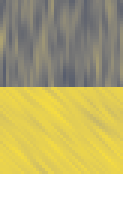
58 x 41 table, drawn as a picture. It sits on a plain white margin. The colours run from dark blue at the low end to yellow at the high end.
The table splits into 2 rows of 1 panel. Panel 1,1: middling, streaked downward. Panel 2,1: very high, slanting down to the right, faint in contrast.
